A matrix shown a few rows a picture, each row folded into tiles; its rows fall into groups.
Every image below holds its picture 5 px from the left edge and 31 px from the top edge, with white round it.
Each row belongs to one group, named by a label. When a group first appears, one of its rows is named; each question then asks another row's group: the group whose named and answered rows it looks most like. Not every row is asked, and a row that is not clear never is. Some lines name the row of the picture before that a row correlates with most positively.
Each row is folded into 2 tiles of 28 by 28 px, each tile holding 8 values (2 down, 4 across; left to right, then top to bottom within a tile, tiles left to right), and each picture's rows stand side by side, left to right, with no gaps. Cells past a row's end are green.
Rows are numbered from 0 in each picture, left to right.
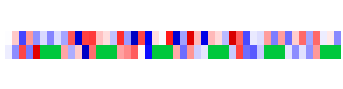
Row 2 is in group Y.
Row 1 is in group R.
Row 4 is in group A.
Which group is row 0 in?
R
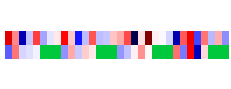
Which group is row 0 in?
A
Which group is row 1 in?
A
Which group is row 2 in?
A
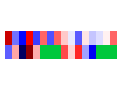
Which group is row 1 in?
Y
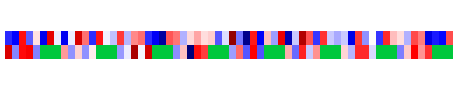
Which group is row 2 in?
R
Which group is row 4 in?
Y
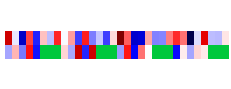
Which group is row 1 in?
R
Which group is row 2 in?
A
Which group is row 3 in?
A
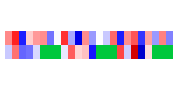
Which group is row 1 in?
Y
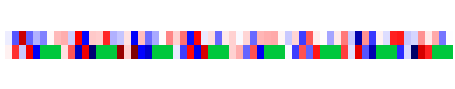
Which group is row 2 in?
Y
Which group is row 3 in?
R
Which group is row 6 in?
Y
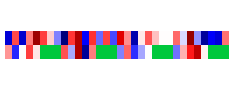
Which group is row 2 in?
A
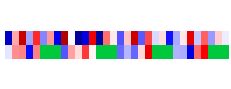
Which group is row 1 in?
A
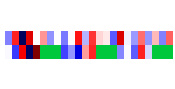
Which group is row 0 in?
R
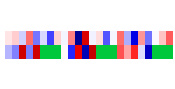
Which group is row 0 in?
R
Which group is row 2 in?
Y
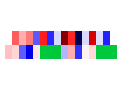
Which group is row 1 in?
A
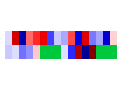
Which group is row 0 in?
A
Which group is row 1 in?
R
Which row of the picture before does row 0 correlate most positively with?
1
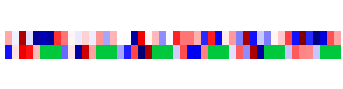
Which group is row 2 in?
R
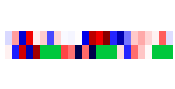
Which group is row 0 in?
R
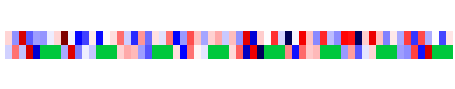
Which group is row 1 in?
A
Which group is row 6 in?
A
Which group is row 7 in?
R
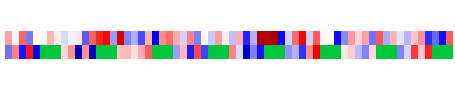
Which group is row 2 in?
A
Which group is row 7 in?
R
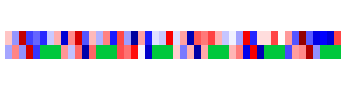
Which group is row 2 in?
Y
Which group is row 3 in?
R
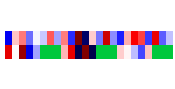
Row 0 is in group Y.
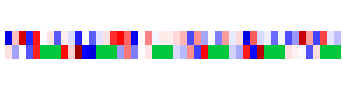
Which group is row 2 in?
A
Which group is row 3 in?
R
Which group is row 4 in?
R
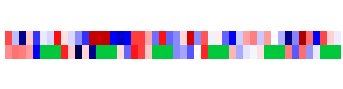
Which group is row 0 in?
Y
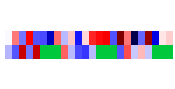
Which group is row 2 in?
A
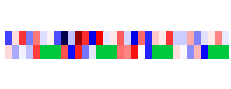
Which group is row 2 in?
Y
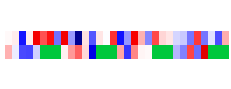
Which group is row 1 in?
Y
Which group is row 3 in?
R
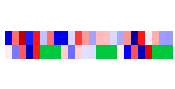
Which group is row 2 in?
R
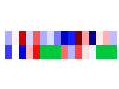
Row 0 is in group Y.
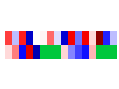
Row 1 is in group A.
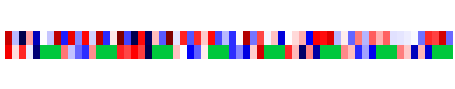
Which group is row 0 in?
Y
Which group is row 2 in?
Y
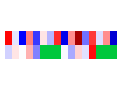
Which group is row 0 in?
Y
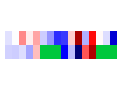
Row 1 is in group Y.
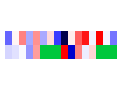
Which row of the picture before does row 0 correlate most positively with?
0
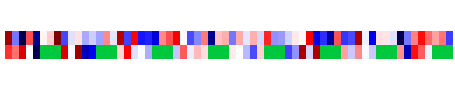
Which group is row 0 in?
Y
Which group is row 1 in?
Y
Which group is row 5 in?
R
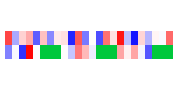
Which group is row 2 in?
Y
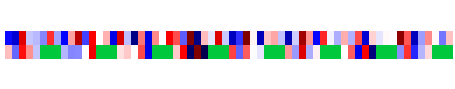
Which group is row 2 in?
Y
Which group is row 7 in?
A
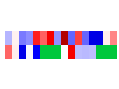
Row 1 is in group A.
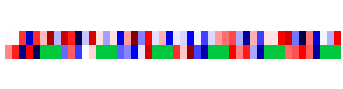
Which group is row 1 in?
A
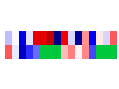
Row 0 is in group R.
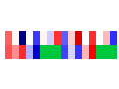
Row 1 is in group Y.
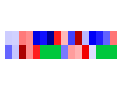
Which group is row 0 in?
R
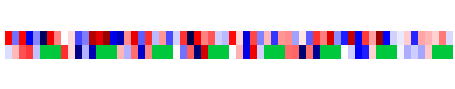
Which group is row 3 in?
R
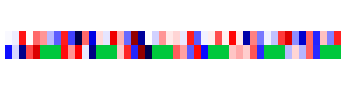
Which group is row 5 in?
Y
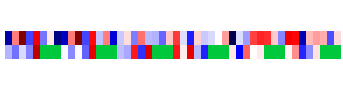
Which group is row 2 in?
R
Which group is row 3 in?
Y
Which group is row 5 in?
A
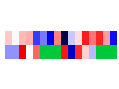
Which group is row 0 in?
R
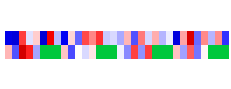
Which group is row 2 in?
R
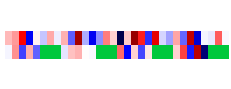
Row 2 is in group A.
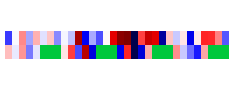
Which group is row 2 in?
A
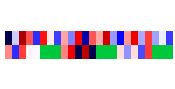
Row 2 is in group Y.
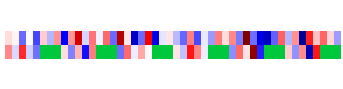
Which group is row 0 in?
Y
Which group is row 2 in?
A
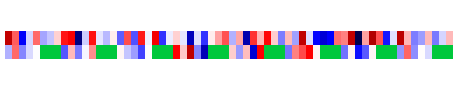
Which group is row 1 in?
A
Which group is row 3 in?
Y
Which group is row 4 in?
R
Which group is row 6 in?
A
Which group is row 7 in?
A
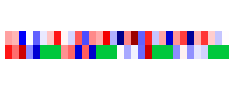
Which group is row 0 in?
Y
